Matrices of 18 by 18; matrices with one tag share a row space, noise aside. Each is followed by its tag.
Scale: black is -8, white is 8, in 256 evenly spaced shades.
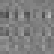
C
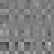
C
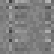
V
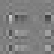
V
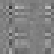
V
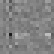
V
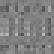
C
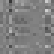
V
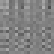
C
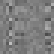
V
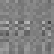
C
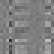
V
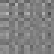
C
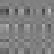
C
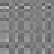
C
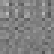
C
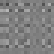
C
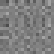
C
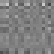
C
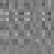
C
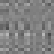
C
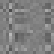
V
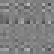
C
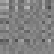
C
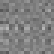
C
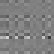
C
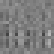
C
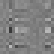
V
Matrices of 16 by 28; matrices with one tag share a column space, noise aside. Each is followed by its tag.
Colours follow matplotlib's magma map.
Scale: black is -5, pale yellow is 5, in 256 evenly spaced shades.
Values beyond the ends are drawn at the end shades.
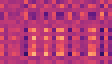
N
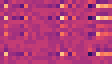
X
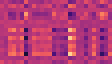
N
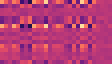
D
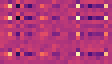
X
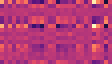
D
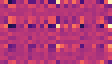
D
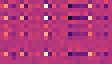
X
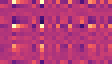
D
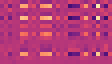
X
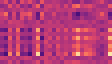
N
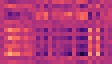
N
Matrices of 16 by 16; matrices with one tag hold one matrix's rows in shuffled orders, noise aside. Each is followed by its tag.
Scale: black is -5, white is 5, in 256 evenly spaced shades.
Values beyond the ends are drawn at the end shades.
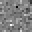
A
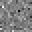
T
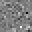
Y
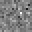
Y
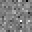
Y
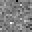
A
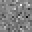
Y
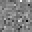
Y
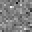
A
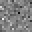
T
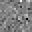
Y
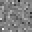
T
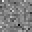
T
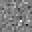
Y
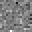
A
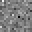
T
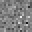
Y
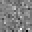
Y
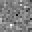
A
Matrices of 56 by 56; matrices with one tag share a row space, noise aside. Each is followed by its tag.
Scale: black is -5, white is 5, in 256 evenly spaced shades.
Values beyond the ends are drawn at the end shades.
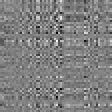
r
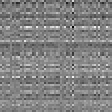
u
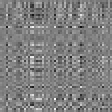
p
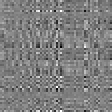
r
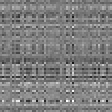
u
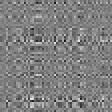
p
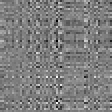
r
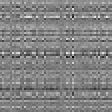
u
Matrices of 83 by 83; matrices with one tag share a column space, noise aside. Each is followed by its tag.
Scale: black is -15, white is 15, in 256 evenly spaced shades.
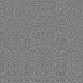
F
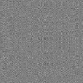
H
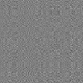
F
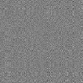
F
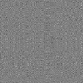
H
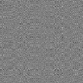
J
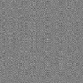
H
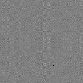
H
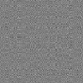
J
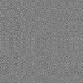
H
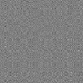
F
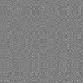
F
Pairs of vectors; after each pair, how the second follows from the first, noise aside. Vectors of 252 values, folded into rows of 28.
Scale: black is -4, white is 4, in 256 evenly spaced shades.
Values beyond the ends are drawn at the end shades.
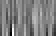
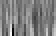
negated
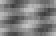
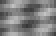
negated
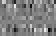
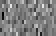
shuffled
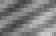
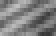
negated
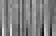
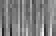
negated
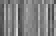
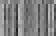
negated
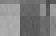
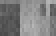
negated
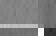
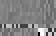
sign-scrambled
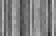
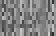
sign-scrambled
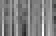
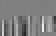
partly zeroed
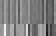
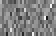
shuffled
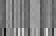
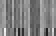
negated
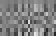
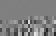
partly zeroed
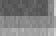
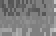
partly zeroed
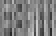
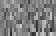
sign-scrambled
